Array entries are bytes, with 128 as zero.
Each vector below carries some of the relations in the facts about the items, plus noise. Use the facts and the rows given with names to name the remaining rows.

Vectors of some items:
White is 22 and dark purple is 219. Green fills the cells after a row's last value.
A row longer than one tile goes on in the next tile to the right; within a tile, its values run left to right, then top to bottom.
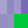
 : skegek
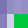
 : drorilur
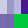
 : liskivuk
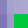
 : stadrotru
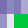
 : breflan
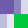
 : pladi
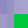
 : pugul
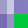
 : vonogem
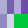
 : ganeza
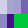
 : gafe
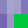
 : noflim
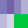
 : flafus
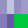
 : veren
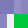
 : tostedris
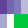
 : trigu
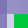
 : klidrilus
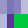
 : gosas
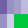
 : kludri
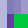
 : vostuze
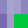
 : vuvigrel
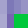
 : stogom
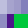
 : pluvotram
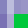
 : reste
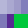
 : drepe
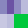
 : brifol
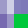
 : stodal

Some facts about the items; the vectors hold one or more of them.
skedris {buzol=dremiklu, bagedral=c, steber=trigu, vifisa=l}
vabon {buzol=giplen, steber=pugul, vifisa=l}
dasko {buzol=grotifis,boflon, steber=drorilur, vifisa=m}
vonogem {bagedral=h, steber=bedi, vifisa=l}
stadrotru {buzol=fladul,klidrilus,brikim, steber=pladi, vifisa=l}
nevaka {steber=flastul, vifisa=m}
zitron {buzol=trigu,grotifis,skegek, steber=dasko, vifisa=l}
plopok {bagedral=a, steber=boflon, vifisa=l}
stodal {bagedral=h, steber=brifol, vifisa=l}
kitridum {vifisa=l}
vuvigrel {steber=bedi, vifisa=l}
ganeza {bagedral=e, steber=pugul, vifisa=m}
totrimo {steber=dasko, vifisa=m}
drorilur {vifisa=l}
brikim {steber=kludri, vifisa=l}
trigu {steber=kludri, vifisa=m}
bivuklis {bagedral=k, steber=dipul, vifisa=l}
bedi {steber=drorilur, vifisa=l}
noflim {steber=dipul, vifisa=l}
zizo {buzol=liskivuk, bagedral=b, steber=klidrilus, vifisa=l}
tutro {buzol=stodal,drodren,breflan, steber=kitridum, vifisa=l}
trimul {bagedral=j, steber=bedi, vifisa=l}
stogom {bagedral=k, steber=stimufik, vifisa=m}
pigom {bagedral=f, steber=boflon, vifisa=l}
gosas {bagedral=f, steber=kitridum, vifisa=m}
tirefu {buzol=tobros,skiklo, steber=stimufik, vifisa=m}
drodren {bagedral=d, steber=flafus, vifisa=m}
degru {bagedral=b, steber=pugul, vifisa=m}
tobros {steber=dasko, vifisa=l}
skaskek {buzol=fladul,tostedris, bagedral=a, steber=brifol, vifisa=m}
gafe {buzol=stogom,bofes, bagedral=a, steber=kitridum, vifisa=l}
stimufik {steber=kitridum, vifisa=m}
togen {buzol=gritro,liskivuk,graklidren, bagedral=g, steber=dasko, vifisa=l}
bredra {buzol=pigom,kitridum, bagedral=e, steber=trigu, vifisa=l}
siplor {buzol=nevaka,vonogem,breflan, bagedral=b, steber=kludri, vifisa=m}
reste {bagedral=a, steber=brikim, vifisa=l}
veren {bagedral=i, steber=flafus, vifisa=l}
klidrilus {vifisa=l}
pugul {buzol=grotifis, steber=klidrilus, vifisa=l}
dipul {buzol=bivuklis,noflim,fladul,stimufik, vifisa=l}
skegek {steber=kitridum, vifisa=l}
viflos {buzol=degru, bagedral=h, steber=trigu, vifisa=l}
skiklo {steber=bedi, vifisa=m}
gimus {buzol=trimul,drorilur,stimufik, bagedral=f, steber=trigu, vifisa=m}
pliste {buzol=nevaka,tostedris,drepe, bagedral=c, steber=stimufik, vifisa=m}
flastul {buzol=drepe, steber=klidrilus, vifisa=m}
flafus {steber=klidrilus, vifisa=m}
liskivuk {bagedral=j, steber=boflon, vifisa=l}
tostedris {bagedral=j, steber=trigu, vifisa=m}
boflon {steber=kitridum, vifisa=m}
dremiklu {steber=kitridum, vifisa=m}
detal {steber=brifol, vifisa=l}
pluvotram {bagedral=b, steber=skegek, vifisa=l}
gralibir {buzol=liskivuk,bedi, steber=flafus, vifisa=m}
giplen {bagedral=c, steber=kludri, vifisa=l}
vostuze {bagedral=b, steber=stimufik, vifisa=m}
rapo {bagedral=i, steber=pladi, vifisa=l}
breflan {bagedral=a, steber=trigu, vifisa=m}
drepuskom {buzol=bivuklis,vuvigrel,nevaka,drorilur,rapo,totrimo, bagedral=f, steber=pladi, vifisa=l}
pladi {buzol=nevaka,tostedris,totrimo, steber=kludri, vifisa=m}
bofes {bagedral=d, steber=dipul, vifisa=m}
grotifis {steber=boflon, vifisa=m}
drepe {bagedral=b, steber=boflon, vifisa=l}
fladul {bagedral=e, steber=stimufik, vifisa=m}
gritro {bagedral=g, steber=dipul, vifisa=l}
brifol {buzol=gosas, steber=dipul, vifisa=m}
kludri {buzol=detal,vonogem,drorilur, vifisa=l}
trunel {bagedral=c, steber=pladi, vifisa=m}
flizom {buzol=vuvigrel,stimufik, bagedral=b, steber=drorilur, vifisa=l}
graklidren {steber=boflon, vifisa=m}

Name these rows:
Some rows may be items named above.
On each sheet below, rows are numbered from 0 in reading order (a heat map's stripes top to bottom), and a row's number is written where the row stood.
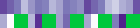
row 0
trigu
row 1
gosas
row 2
stogom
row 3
trigu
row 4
plopok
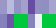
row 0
veren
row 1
brikim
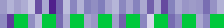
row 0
zizo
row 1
fladul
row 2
rapo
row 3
degru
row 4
tutro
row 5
ganeza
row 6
bivuklis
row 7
gralibir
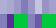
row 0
drepe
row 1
veren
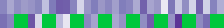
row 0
bivuklis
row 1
bredra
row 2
pladi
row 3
kitridum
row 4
skaskek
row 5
drepuskom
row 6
skedris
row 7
giplen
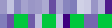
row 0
veren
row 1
trimul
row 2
pliste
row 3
liskivuk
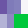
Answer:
gimus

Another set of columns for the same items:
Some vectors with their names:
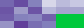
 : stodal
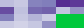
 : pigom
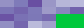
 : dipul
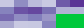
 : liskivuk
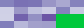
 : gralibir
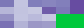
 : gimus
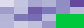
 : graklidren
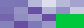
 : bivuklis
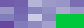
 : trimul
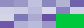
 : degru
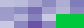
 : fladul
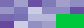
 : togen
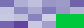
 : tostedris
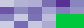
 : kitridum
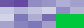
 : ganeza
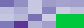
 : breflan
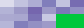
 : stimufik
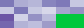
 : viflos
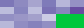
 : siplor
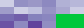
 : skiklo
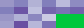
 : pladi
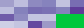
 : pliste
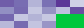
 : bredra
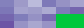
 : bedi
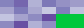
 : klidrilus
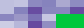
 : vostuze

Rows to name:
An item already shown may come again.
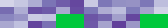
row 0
gosas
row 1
tobros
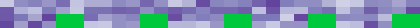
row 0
tobros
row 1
pluvotram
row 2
tutro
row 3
zizo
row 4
vostuze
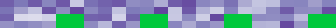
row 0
skedris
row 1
flizom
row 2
veren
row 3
vostuze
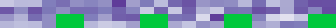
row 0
skegek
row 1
gafe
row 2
zizo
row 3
drepuskom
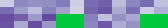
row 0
tobros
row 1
reste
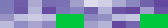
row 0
stadrotru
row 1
gosas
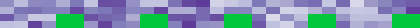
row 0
pliste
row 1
brifol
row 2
skaskek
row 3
viflos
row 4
gimus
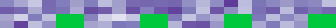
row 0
brikim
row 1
drepuskom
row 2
giplen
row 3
kludri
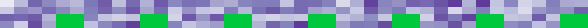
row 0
tirefu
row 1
trunel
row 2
gralibir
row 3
rapo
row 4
dremiklu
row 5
vabon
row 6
trigu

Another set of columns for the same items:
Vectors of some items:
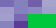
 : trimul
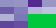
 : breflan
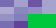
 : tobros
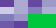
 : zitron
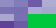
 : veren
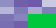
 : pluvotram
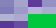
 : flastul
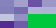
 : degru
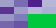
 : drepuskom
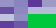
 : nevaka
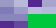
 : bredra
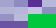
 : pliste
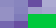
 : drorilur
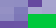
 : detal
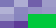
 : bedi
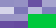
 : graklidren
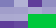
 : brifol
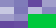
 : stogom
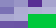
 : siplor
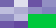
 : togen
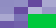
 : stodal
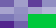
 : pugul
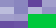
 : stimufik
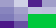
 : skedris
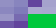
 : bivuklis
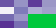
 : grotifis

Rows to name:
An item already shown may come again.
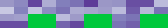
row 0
fladul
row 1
skaskek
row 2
pigom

